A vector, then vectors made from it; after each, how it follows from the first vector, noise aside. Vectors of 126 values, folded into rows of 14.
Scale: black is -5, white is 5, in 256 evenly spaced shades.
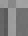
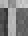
scaled up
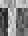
scaled up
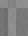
shrunk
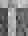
scaled up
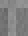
shrunk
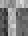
scaled up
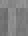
shrunk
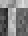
scaled up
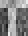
scaled up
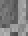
wrapped around
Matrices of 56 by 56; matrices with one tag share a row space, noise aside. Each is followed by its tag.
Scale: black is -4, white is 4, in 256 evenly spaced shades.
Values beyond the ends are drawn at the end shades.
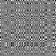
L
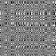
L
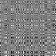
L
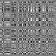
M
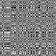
M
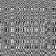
L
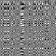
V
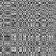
M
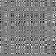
L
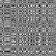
M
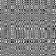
L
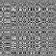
M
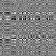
M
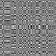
M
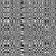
V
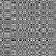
M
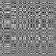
M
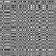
M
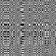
V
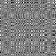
L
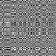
M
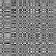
M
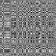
M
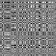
M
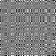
L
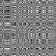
M
